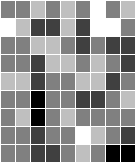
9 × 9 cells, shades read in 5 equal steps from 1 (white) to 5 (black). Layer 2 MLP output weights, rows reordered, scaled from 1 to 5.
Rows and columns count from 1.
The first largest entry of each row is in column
1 3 6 3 3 3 3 3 8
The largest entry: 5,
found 4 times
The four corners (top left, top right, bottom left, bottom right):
3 2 3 5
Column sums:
24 24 34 27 23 26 21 29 30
